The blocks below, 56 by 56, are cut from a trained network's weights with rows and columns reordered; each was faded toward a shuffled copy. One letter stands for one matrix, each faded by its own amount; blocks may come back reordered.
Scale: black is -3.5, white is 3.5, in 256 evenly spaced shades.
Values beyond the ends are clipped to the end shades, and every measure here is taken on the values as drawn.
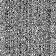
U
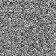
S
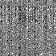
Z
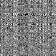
Z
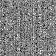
U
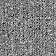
U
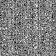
U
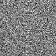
S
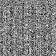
U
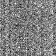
U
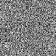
S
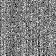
U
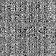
Z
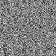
S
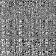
Z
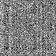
U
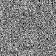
S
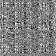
Z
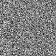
S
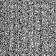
U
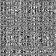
Z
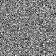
S
